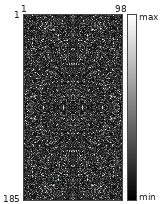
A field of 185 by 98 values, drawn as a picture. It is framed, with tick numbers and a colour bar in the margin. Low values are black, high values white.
Slope: none. Stripes: none. Average level on the scale: 20%. Seam: none. Histogram: skewed, a long tail of high values. Mirror symmetry: left to right and top to bottom.
